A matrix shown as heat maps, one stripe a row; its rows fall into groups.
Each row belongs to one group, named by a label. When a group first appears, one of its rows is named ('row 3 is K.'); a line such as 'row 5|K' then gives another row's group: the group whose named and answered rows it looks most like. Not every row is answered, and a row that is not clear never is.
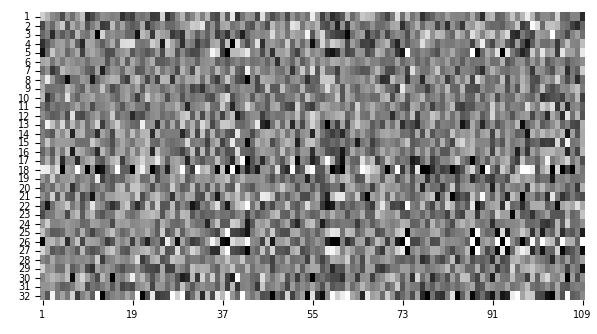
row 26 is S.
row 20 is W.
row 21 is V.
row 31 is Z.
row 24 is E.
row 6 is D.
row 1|Z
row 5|S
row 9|D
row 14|W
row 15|E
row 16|W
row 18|Z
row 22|S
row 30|W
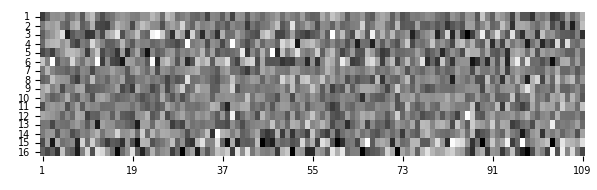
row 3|V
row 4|E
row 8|E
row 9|Z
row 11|S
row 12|Z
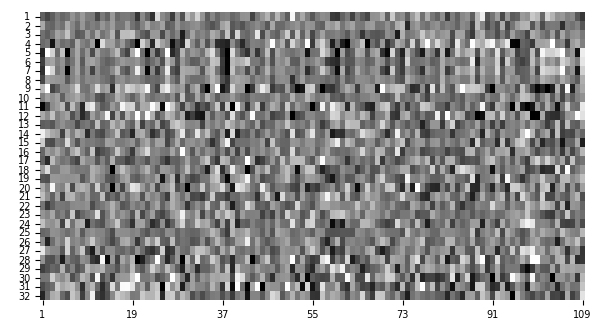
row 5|S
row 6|S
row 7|S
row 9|E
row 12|D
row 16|Z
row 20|W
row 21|D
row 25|S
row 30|W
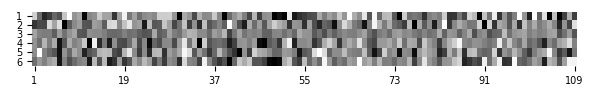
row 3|Z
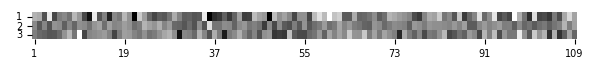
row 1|D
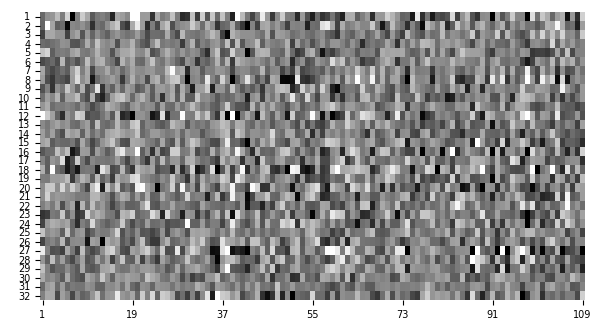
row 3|S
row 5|E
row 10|Z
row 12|Z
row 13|W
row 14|V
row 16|W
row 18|V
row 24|E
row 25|Z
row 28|V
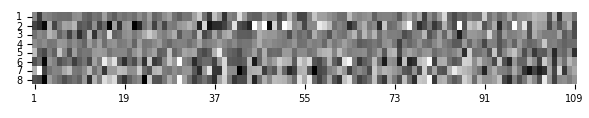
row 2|D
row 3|V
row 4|V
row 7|E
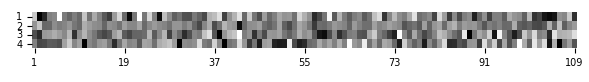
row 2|E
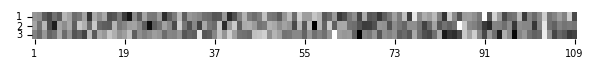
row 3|V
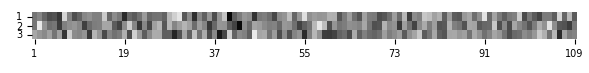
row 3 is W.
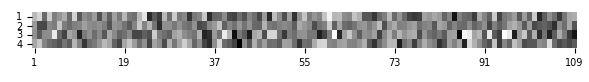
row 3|V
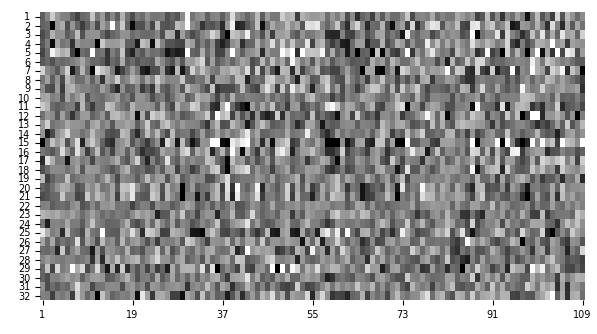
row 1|E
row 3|S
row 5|E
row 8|V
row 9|D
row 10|Z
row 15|S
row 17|S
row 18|S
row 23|D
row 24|S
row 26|V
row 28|V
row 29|D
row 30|S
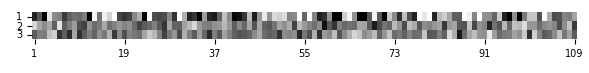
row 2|Z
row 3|V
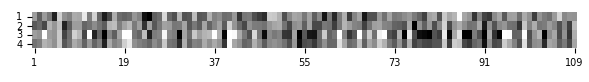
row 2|W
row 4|W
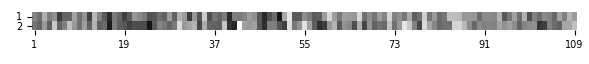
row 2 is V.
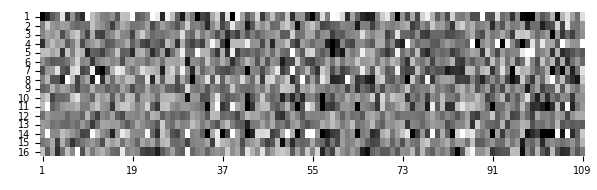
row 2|E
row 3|Z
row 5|Z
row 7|Z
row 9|E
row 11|E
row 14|E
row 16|V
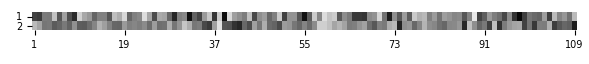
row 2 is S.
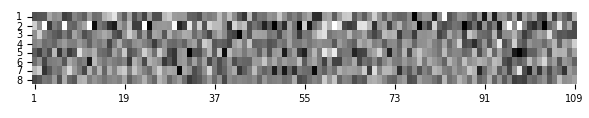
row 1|W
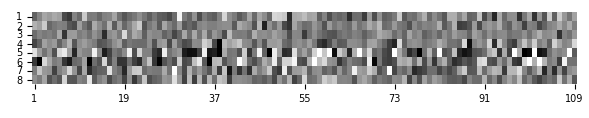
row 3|W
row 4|S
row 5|D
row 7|Z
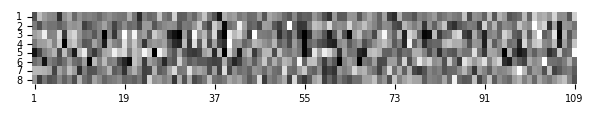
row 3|W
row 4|W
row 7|Z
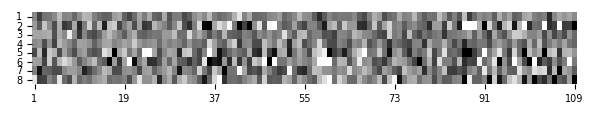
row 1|S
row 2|V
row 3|Z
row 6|D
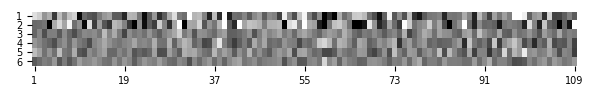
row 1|Z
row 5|Z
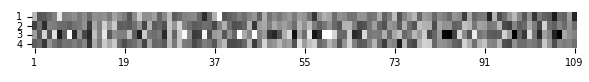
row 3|V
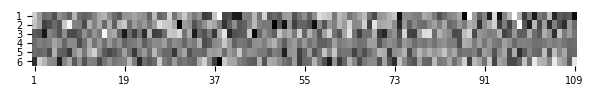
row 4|V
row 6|S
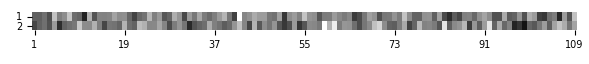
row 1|V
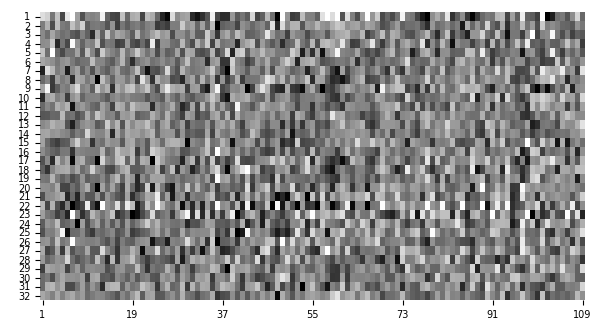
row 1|D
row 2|D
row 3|V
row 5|V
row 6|E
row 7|S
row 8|W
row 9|E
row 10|S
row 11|W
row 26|D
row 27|D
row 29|S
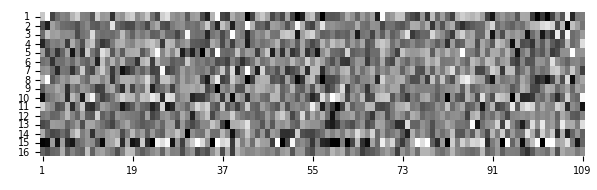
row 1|E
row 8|E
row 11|Z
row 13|S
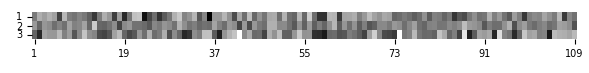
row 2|V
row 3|S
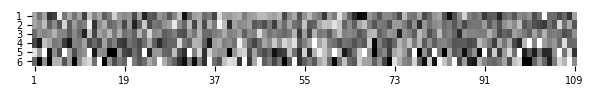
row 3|V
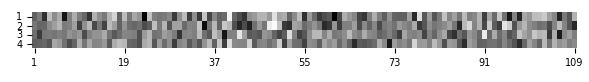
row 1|W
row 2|V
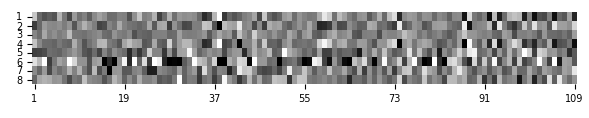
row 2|S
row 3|V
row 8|E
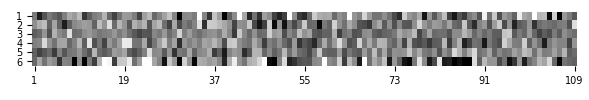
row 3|V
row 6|V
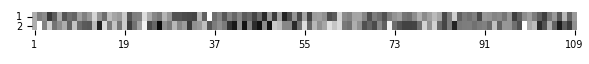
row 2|D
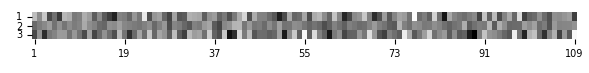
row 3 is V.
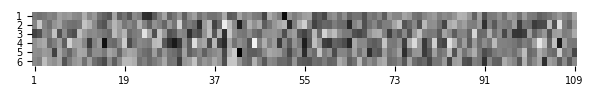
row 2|E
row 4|W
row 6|W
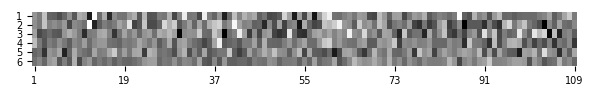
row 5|W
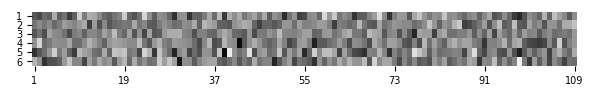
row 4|E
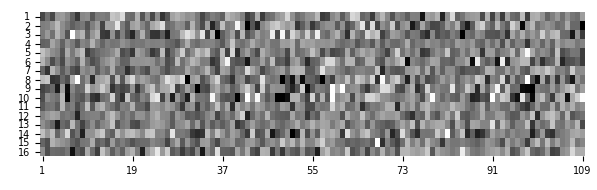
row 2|V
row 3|D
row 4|E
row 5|Z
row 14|D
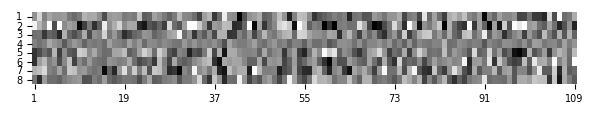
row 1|E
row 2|Z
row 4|W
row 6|S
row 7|W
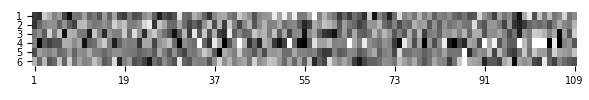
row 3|W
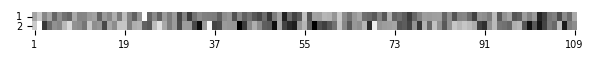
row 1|D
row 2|E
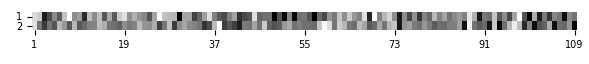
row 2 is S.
